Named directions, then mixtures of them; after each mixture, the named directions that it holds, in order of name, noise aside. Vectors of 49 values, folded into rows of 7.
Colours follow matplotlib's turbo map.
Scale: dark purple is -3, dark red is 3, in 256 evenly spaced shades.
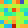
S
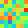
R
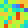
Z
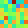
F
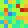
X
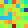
R, S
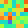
R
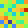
F, R, X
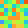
R, S, Z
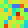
Z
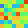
F, R, Z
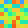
F, S, Z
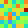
R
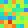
R
